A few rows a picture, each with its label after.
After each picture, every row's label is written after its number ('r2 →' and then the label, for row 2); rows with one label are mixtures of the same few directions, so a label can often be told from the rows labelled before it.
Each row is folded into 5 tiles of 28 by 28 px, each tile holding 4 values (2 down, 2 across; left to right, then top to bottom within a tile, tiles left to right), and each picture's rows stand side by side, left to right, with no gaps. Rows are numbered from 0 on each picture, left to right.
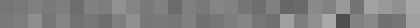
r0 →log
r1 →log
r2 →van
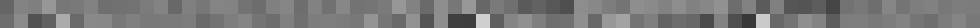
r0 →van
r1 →log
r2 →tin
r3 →van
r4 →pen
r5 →van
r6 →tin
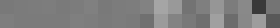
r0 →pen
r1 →tin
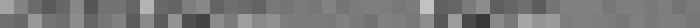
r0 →van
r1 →pen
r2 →tin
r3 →pen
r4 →tin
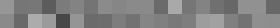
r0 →van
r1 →log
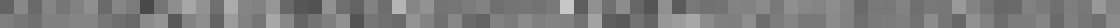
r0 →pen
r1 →van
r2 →tin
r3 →pen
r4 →pen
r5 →van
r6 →tin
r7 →tin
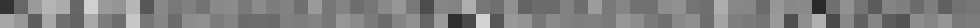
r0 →van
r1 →pen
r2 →log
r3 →van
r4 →log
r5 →tin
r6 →pen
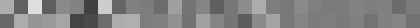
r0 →pen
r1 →log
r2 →tin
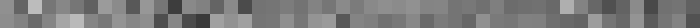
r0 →log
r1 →pen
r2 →van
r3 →van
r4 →van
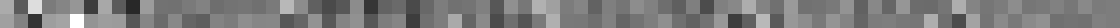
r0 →log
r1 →pen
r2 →van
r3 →log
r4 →log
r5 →van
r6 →tin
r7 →pen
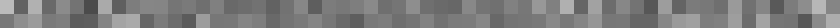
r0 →pen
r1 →van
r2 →log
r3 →tin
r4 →pen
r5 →log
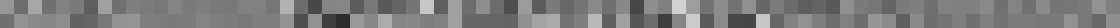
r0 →pen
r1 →log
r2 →pen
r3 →pen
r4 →log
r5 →van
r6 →van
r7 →tin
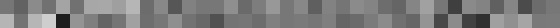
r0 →van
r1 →log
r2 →log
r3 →pen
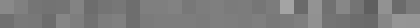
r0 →van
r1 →tin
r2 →pen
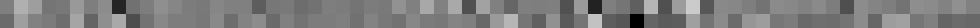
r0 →tin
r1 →tin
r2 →tin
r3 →tin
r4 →log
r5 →pen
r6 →pen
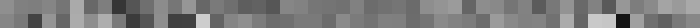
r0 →log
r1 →van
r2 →van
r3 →tin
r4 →van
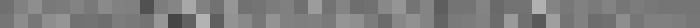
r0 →pen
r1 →van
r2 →log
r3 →tin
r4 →van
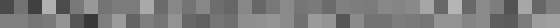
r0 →tin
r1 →pen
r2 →van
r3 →pen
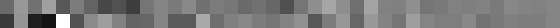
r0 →van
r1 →van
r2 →van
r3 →van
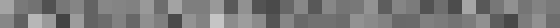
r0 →van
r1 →log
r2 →pen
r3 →tin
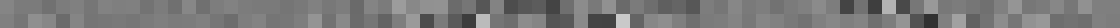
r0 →van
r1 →tin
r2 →log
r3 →van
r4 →van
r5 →log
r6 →tin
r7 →pen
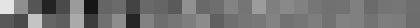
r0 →van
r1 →tin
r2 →van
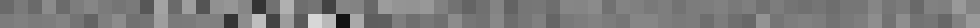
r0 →tin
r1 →tin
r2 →van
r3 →van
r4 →tin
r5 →van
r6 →log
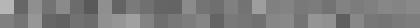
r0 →pen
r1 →tin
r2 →van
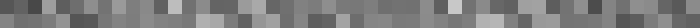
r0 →tin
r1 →log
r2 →van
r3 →log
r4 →log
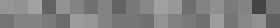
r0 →tin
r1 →tin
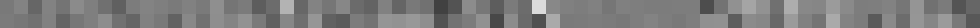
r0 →log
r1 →log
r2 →pen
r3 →tin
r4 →tin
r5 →van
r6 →log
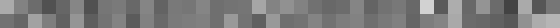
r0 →van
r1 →tin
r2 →van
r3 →pen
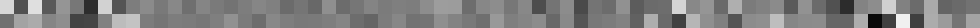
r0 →pen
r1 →tin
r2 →tin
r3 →tin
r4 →tin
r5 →log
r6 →van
